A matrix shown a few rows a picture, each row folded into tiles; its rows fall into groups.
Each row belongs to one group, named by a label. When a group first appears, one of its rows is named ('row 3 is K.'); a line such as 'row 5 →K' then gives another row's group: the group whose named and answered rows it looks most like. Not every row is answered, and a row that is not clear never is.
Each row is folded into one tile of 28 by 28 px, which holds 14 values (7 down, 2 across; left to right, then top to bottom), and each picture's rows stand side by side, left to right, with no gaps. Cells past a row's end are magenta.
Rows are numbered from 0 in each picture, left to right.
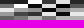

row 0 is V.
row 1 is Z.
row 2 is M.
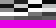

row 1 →V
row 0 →Z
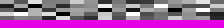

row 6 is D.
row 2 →M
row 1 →Z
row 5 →V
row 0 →Z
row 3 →Z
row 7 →V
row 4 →Z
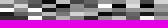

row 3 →V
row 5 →M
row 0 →V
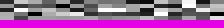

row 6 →V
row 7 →V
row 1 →M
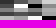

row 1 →M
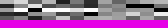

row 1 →D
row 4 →D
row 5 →Z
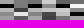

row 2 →V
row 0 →Z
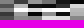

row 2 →M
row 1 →M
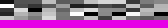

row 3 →M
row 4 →Z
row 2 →D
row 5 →V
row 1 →D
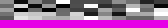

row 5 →D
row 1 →Z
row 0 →Z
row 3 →D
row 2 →Z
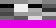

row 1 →Z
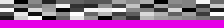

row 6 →Z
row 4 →V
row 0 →Z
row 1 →M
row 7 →Z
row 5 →Z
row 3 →M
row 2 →D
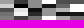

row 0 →D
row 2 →V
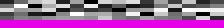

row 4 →D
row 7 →M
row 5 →M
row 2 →D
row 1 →V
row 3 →D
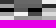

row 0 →D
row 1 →D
